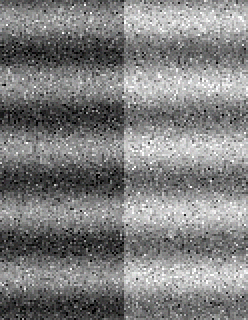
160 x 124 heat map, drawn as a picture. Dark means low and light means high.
The right part is higher, past a seam about 50% of the way across. The ninth with the highest average is the top right. Stripes running across repeat 5 times from top to bottom. Neither half mirrors the other.
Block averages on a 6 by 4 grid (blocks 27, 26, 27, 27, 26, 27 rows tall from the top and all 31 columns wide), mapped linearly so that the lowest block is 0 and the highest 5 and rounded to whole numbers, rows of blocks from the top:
1 1 5 5 | 1 1 5 5 | 1 1 4 4 | 0 0 4 4 | 0 0 4 4 | 1 1 4 4
